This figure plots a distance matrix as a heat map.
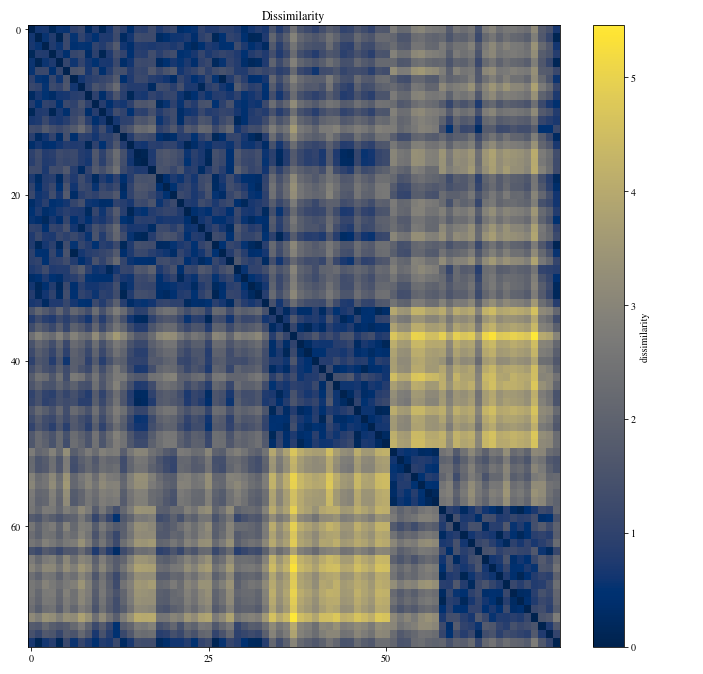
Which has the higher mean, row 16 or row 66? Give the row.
66
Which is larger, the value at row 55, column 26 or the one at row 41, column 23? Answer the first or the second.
the first
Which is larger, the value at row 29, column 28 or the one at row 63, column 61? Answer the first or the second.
the first
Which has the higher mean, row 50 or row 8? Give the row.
50
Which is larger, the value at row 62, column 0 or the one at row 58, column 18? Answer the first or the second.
the first
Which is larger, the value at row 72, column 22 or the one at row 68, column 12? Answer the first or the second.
the first
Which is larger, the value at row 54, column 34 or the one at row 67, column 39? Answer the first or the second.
the first
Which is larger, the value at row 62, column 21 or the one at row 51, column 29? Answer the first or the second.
the second
